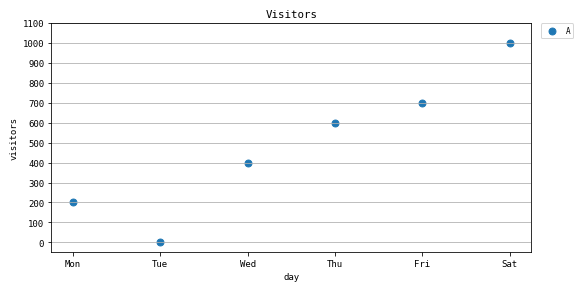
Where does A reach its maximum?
Sat
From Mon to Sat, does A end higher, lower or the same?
higher
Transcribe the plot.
Title: Visitors
x-axis: day, ticks Mon Tue Wed Thu Fri Sat
y-axis: visitors, ticks 0 100 200 300 400 500 600 700 800 900 1000 1100
Legend: A
Values:
A: 200 0 400 600 700 1000
